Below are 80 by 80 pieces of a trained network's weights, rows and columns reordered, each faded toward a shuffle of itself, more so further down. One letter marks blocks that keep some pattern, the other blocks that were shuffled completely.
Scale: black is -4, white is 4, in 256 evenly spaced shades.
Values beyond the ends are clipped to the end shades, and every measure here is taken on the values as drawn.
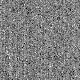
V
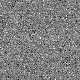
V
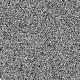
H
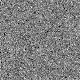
V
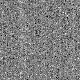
V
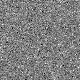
V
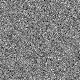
H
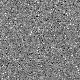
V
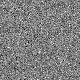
H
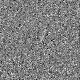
V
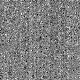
V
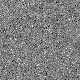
H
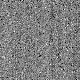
V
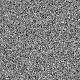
H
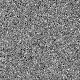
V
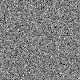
H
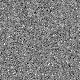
H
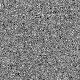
V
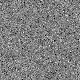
H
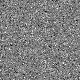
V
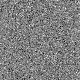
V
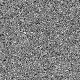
H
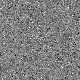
H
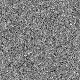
H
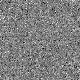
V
